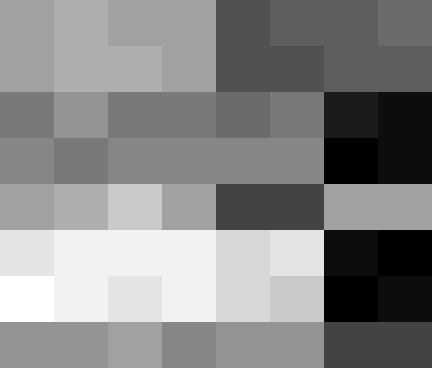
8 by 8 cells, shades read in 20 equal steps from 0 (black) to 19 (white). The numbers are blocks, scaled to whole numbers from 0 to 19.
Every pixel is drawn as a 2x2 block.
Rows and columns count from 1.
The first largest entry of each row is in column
2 2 2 1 3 2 1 3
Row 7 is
19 18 17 18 16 15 0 1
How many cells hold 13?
4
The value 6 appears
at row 1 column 5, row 2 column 5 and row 2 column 6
